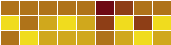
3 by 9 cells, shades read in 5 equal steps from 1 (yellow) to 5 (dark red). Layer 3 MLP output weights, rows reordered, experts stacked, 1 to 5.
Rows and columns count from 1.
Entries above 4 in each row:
1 0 0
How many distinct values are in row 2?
4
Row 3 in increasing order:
1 1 2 2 2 2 2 3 3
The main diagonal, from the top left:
3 3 2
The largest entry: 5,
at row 1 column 6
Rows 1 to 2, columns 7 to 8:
4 3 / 1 4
